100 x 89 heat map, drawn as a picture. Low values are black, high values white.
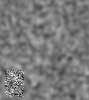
The bottom left is the roughest part. The distribution is heavy-tailed on both sides. No single row or column stands out from its neighbours. Neither half mirrors the other. The field is mottled with small blotches. An odd patch, rougher than its surroundings, sits in the bottom left. There is no overall slope. On average the colour sits 50% of the way up the scale.
